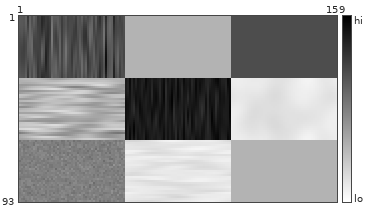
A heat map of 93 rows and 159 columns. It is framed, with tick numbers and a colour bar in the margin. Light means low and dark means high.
It is made of 3 by 3 panels. Panel 1,1: high, streaked downward. Panel 1,2: low, flat. Panel 1,3: high, flat. Panel 2,1: low, streaked across. Panel 2,2: very high, streaked downward, faint in contrast. Panel 2,3: very low, smooth, faint in contrast. Panel 3,1: middling, fine-grained, faint in contrast. Panel 3,2: very low, streaked across, faint in contrast. Panel 3,3: low, flat.
